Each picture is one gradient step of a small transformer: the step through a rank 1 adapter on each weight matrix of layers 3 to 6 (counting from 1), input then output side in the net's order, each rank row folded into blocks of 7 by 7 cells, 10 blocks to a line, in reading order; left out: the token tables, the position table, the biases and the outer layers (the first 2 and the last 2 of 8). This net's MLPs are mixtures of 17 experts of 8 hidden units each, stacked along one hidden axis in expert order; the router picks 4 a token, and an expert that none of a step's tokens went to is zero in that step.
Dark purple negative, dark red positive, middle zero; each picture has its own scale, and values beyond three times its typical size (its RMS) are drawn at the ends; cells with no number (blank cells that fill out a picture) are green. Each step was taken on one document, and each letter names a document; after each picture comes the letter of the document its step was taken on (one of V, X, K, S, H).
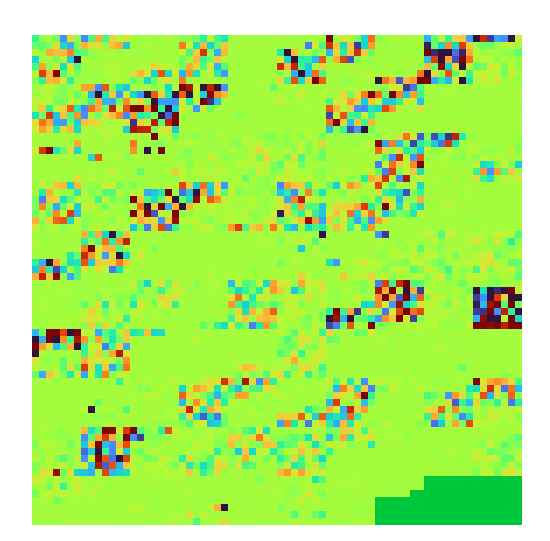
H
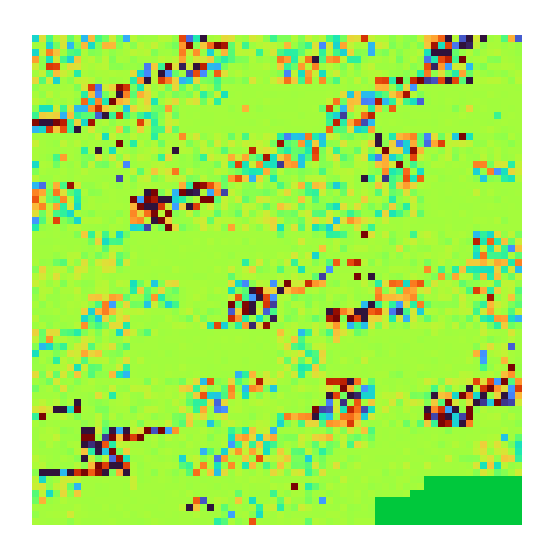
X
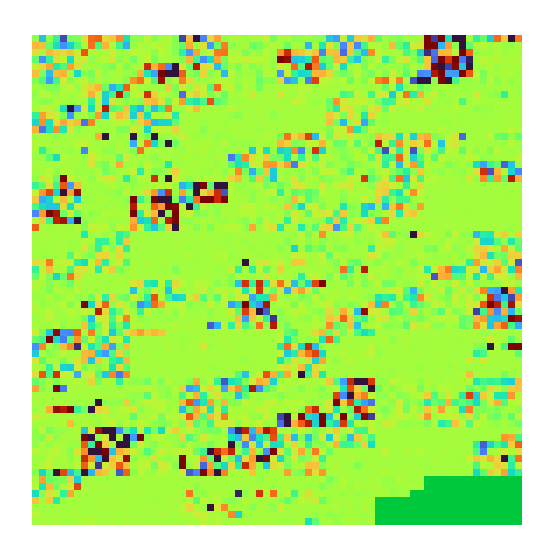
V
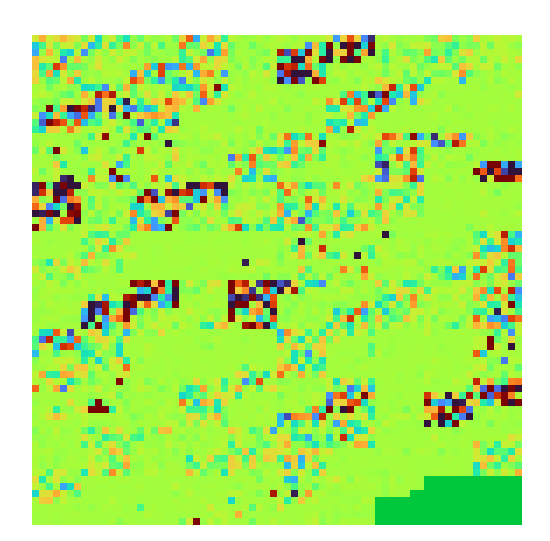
V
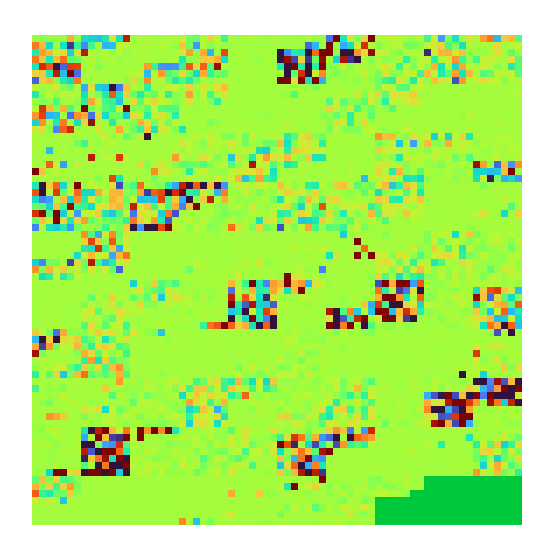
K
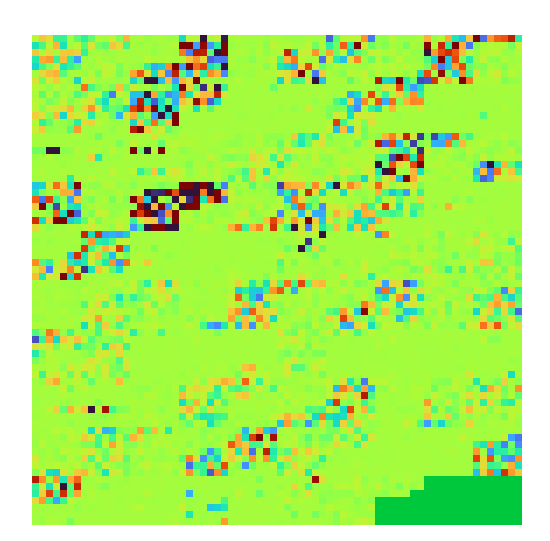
H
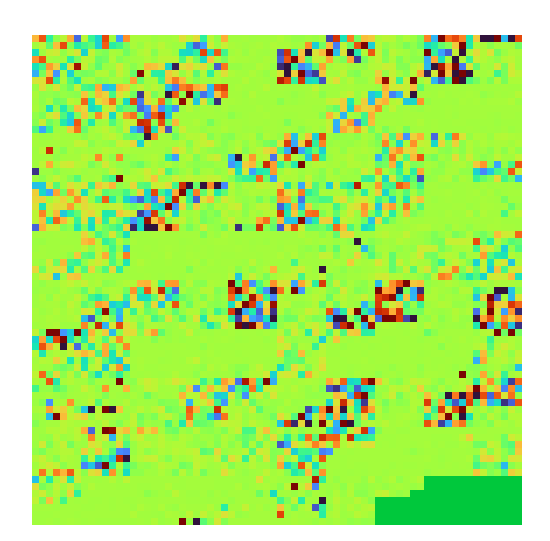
K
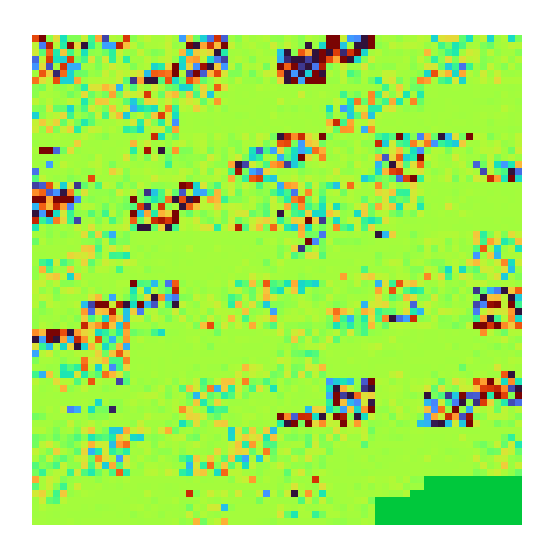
H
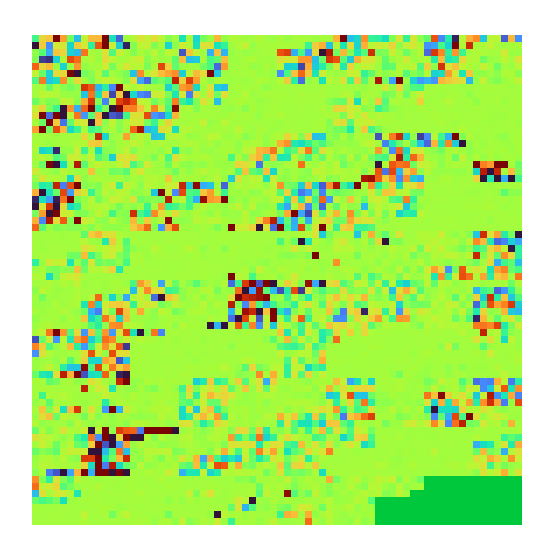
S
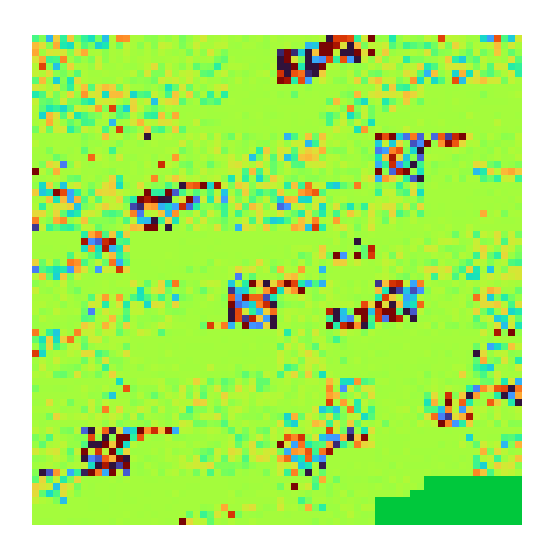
K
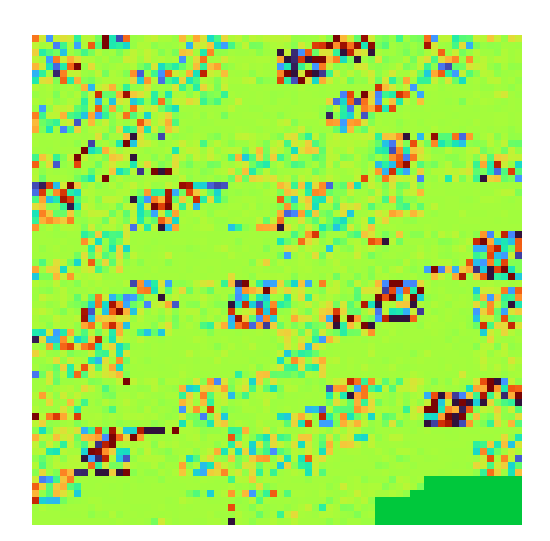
S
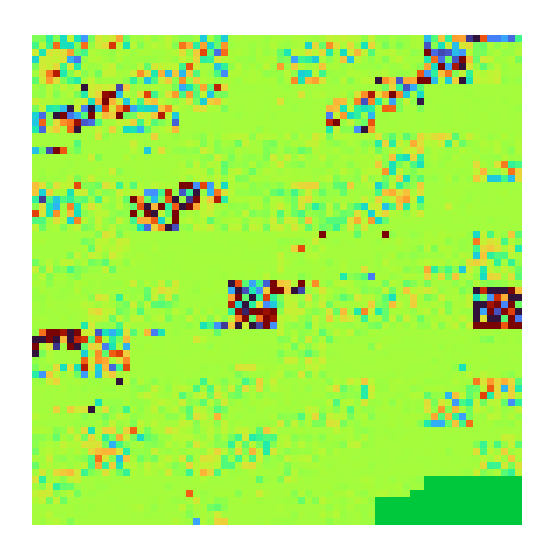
H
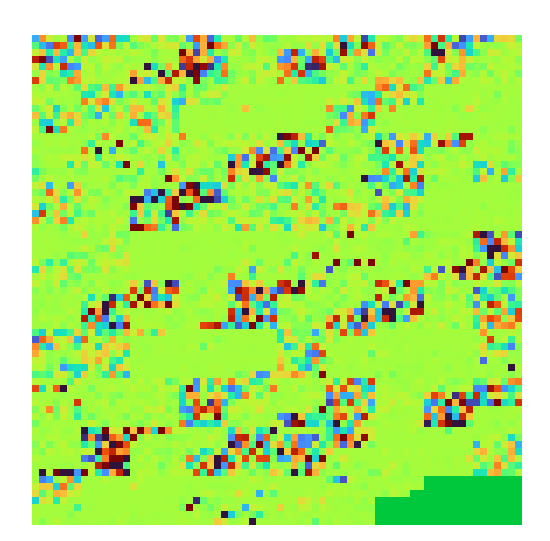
X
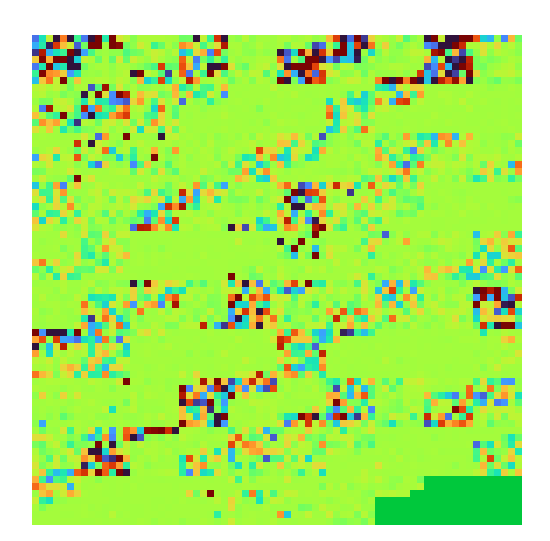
S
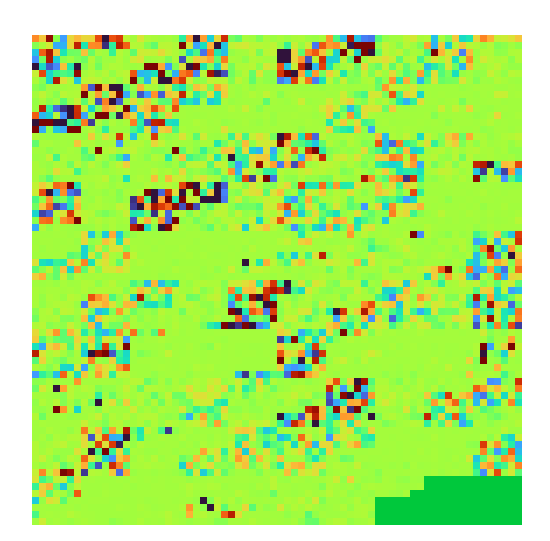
X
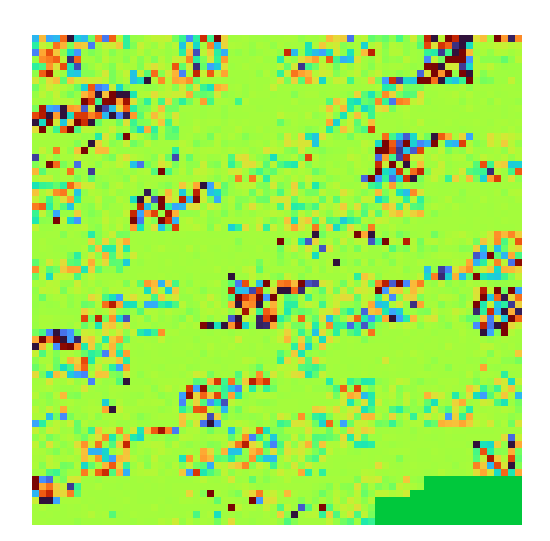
S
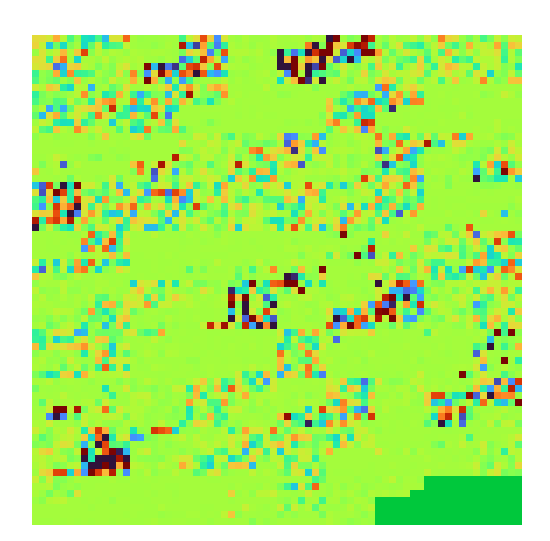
K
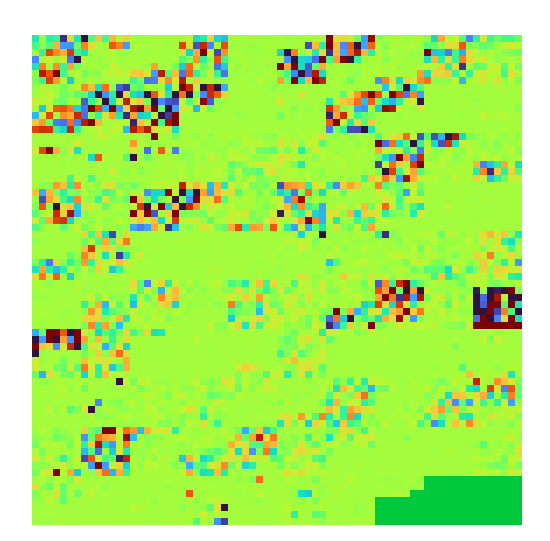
H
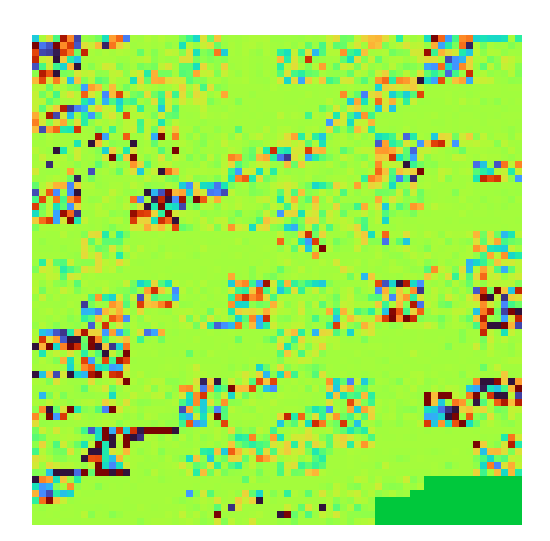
S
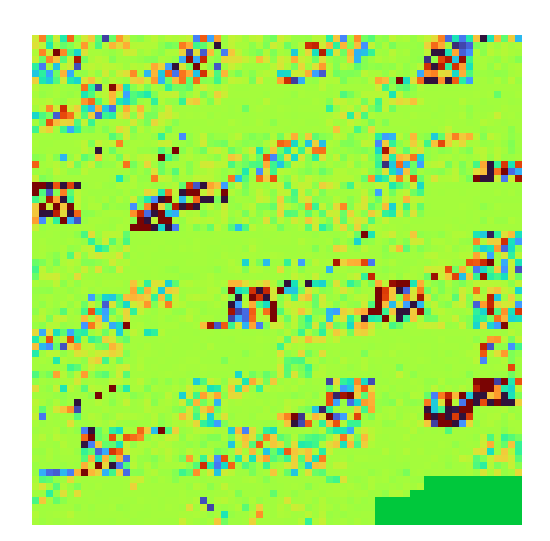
X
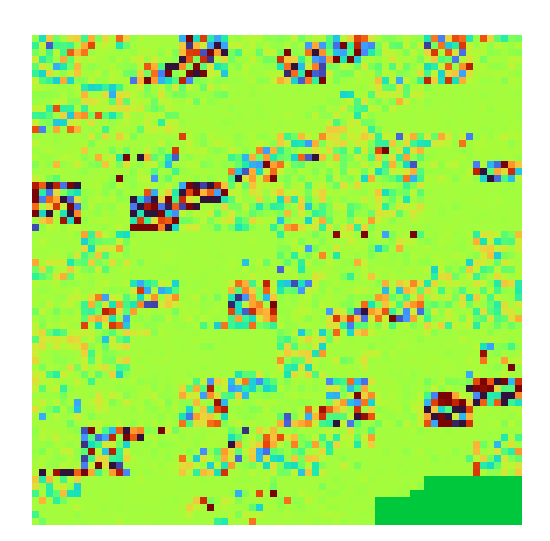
X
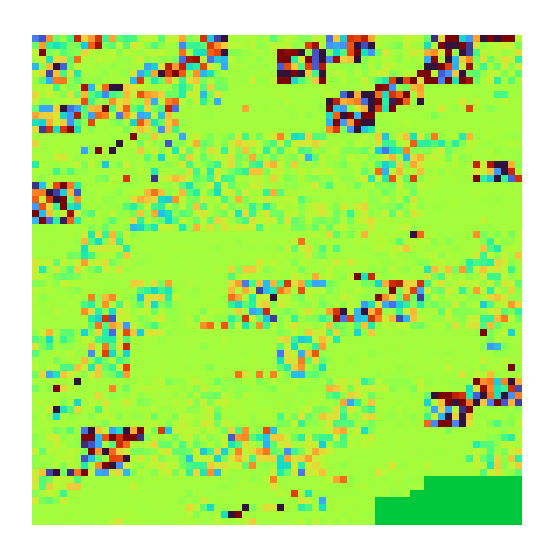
X
